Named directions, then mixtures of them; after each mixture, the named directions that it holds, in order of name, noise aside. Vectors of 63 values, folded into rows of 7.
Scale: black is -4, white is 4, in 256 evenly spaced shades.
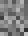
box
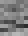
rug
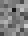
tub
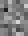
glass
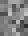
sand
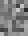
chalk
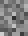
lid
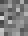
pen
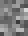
chalk, glass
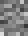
pen, rug, tub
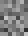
box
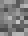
chalk, glass, rug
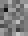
glass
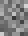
lid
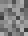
box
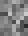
sand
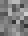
sand
